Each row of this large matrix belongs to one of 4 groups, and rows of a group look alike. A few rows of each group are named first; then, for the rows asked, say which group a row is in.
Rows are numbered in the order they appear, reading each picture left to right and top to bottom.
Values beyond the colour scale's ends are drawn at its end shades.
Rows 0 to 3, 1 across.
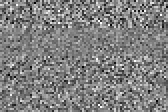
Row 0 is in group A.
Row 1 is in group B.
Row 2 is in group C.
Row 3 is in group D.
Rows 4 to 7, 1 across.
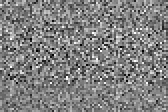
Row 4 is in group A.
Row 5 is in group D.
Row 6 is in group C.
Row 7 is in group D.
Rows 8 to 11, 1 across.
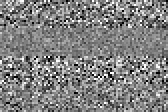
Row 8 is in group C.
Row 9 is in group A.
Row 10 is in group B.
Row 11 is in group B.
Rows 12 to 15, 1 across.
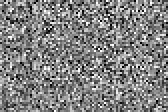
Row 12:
A
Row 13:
B
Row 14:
A
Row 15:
D
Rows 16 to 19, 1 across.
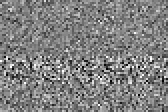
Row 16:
B
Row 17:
C
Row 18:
A
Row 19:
A
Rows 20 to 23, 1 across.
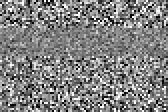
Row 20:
B
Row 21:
C
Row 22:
A
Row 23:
D
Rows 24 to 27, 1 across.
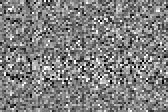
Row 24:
B
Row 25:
C
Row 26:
A
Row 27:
C
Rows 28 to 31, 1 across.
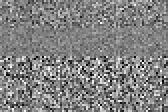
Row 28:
D
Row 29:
D
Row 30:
A
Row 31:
A
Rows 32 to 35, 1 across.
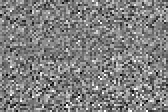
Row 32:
C
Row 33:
C
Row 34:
D
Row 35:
C
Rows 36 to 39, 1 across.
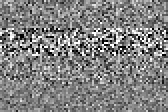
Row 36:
D
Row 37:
D
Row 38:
A
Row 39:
C
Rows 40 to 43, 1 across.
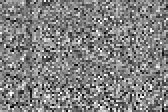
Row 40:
B
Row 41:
A
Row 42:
B
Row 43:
A
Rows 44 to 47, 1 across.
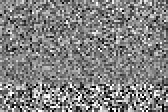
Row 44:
C
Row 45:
D
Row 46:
A
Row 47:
A
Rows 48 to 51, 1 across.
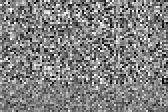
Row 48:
A
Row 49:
D
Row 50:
A
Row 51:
C
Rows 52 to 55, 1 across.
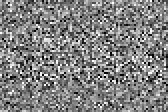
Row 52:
D
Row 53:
A
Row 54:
D
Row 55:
B
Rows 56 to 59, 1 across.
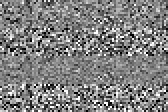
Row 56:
B
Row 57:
C
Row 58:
B
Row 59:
B
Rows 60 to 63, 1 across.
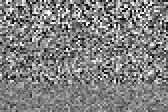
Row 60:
A
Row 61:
C
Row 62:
D
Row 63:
C
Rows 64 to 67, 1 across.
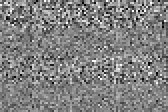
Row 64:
A
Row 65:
B
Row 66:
D
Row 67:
D
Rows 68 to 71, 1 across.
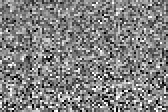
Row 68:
D
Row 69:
A
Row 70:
B
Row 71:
D
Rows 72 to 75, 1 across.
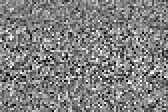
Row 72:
C
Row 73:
A
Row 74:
C
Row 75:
D
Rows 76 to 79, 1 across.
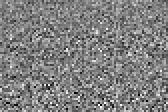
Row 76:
D
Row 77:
C
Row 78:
D
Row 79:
B
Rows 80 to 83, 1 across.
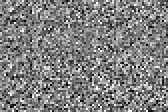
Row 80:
C
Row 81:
B
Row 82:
A
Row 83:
C
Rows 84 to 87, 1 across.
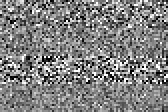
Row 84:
C
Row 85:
A
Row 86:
B
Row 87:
A
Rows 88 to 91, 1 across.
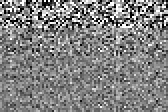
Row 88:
B
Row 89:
D
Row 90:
D
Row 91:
D
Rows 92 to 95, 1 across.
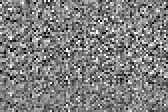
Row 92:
B
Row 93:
C
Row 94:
C
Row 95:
C
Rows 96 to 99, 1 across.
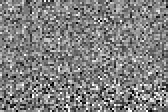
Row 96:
B
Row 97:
A
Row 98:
D
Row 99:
C
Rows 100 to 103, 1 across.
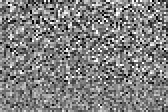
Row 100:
D
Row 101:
C
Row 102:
C
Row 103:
A
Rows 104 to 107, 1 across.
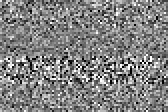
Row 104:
D
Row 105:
C
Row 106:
A
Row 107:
A
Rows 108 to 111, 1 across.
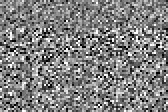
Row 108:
C
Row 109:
C
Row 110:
B
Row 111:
B
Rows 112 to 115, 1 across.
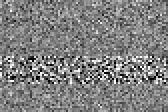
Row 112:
D
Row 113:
C
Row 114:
D
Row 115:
A
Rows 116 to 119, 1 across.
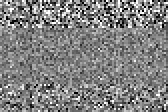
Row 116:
A
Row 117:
D
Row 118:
D
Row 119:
B
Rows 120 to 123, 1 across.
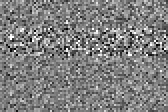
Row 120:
C
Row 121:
C
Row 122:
C
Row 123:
C
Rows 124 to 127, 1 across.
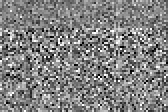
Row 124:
D
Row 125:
D
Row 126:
B
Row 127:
A
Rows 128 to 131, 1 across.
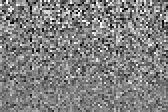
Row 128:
A
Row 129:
D
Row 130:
C
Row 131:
D
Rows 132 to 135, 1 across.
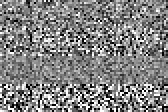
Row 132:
B
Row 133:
A
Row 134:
A
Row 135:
A
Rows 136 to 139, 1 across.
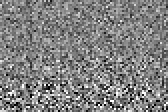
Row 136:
B
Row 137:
A
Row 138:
A
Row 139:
B
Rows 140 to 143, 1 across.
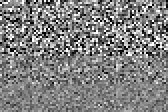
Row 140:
B
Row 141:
C
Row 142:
D
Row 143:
B
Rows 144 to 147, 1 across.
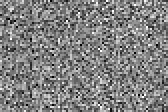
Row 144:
C
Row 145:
D
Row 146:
A
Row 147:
A
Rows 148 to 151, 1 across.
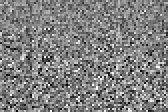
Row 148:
A
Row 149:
B
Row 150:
B
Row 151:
C
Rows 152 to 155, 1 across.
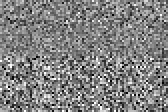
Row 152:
C
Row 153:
A
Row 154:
A
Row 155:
A
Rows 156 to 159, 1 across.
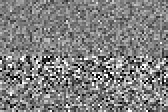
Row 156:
C
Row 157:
A
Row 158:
B
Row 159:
C
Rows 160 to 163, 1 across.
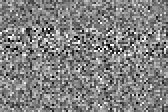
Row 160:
D
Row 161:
B
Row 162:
A
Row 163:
A
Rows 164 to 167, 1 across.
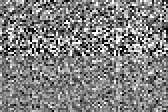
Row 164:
C
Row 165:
D
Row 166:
D
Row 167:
D
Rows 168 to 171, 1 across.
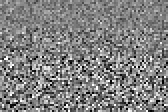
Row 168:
A
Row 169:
A
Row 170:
A
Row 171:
C
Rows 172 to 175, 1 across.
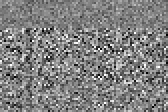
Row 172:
D
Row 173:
B
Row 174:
B
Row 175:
B
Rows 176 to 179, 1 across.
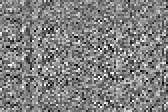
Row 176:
B
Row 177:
B
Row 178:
B
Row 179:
B
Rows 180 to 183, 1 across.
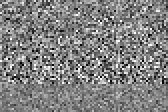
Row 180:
B
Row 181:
D
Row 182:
A
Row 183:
D
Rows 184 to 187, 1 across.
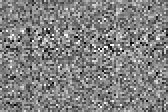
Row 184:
D
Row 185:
B
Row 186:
D
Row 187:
B
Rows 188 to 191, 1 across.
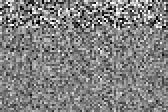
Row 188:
D
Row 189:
A
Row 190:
A
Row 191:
D
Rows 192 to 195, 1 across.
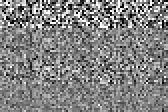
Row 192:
A
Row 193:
A
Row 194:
A
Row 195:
A
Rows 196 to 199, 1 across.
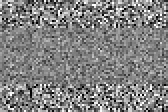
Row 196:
D
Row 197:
A
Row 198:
C
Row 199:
A
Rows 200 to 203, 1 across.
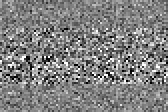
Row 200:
D
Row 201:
C
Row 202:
B
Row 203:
B
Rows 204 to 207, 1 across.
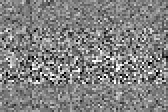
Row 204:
B
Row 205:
A
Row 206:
D
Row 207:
D
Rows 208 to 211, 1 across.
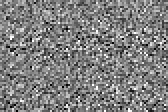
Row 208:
A
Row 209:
C
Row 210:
C
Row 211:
C
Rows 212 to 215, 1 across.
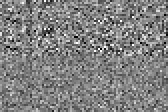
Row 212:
B
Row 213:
B
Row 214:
A
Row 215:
D
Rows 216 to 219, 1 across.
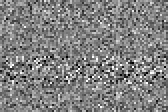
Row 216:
A
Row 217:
D
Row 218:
C
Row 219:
D
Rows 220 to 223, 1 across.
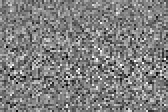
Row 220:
D
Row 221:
A
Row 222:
C
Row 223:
C
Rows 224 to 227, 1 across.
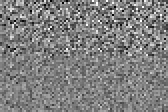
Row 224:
C
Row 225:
C
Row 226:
C
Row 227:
A
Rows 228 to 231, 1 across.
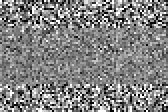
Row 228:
D
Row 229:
B
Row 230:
D
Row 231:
A
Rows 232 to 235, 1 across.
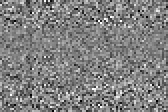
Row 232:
B
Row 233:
A
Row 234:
B
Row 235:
D
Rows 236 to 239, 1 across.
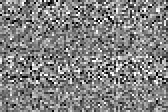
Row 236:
B
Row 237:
C
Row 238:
D
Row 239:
D
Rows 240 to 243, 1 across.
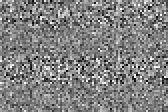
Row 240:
D
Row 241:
D
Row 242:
A
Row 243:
A
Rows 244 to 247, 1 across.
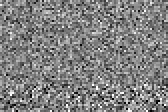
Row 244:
A
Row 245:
D
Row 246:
A
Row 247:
C
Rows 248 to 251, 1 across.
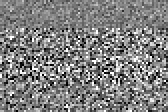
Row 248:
C
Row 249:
C
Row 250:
D
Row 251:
C
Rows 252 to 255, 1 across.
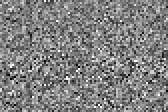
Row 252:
B
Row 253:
A
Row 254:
C
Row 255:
B
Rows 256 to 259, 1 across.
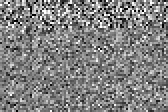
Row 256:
A
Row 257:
B
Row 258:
C
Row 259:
C
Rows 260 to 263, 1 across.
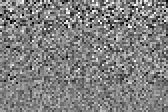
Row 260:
C
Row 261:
B
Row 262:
C
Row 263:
A
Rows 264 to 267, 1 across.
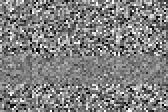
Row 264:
C
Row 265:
D
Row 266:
B
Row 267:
C
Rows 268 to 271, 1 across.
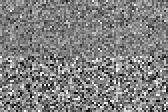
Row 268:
C
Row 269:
D
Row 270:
D
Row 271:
B
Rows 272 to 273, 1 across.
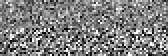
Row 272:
D
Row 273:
C
